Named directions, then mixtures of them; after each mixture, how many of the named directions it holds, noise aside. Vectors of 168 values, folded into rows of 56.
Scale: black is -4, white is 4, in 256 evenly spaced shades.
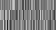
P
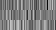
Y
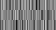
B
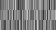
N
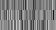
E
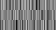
one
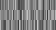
one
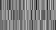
three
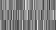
two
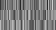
three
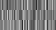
three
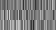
three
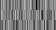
one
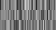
two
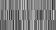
one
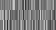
one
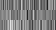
one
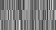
three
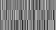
three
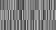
three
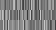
two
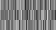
two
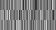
three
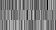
one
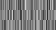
two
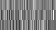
one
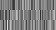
one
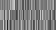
one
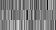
one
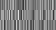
three
